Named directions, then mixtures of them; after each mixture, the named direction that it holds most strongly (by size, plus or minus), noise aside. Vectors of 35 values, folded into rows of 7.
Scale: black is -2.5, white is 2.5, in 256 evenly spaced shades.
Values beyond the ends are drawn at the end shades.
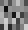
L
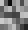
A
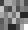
A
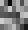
A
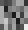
L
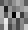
L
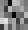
L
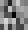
L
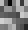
A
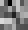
A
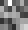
A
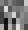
L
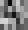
A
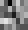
A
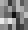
A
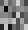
L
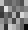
L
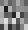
L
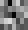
A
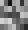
A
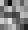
A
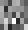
L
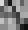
A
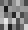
L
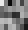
A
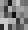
L
